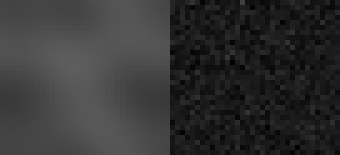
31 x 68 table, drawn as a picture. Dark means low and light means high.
The table splits into one row of 2 panels. Panel 1,1: low, smooth, faint in contrast. Panel 1,2: very low, fine-grained, faint in contrast.
